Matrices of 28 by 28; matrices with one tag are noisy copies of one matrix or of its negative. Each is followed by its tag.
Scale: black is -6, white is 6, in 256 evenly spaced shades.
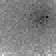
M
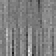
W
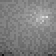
M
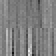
W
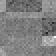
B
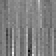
W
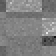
B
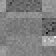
B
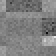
B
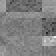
B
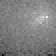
M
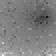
M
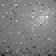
M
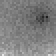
M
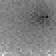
M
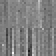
W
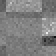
B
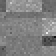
B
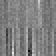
W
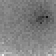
M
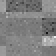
B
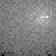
M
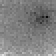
M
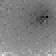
M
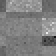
B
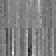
W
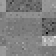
B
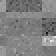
B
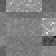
B
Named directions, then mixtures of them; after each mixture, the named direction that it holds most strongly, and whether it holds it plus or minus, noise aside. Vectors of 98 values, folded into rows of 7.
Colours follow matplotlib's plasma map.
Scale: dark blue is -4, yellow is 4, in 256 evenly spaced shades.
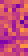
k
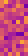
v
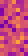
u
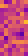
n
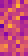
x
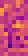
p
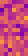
p, minus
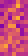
x, plus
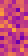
u, minus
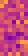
v, plus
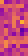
k, minus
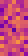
u, plus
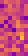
u, plus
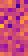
x, minus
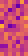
x, minus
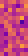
k, plus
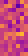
v, minus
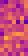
v, minus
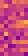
n, plus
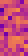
u, plus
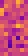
p, plus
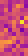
k, minus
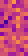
u, plus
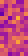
u, plus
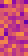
n, minus
